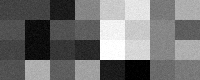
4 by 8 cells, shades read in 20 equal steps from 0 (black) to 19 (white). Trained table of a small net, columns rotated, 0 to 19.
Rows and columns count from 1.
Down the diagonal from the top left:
5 1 4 12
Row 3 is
5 1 4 3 19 16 10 13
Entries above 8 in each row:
5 3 4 3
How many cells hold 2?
2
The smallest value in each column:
5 1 2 3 2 0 8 7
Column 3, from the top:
2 6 4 7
